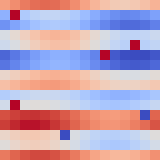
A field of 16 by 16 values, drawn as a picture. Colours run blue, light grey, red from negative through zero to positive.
Ninth with the highest average: bottom left. Ninth with the lowest average: middle right. Stripes: horizontal, repeating 4 times. Lone odd cells: 6, 4 higher and 2 lower than their neighbours.
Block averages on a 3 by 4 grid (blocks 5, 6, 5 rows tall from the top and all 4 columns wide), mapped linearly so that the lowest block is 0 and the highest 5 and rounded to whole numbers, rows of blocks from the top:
2311 / 1210 / 5433
